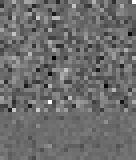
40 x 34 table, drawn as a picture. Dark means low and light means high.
The halves do not mirror each other. The distribution is heavy-tailed on both sides. The bottom part is calmer, past a seam about 70% of the way down. There is no overall slope. There are no regular stripes.
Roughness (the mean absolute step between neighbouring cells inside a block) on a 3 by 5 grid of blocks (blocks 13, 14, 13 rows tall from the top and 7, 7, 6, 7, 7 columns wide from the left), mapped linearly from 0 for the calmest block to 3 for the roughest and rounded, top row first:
23222 | 23222 | 00000
